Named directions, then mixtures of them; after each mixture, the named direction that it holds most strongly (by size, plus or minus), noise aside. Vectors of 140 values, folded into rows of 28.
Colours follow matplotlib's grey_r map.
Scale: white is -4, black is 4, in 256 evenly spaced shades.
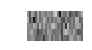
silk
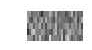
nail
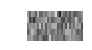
silk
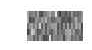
nail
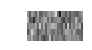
silk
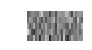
nail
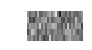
silk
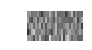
nail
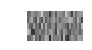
nail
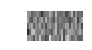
nail
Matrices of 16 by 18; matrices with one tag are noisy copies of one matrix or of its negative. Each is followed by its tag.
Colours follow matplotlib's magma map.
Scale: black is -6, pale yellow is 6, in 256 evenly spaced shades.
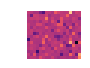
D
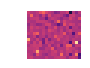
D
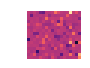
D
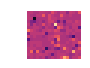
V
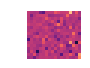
D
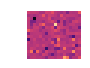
V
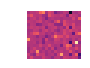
D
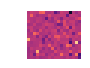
D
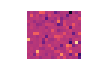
D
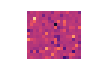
V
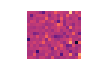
D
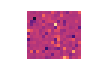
V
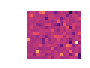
D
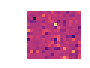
V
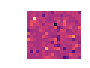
V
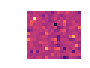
V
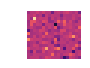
V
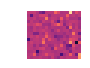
D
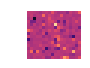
V
